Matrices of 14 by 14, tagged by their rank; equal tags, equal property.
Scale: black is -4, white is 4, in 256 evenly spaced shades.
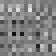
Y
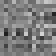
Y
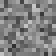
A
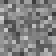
A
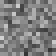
A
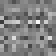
Y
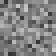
A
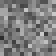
A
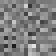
Y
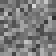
A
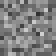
A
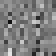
Y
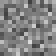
A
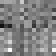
Y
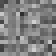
Y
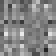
Y
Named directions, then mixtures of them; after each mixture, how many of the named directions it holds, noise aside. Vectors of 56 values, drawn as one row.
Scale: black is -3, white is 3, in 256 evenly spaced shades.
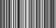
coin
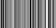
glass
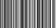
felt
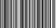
one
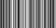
two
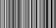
three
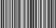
two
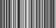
one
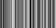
three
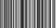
one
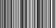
one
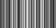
one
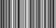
two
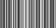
one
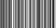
three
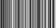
three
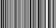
one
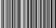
one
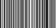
three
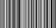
three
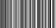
two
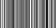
one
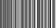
two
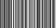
two
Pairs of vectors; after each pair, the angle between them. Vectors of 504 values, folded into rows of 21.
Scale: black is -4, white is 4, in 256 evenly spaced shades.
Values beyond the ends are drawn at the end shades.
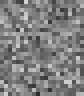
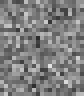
nearly parallel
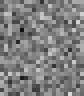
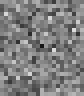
partly aligned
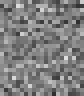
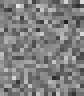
nearly parallel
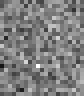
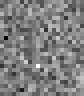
nearly parallel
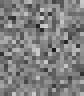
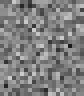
orthogonal
